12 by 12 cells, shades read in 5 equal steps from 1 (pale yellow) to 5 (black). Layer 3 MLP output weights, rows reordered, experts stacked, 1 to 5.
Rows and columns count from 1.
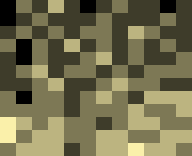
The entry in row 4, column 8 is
4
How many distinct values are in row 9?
3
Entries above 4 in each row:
3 1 0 1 1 0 0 1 0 0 0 0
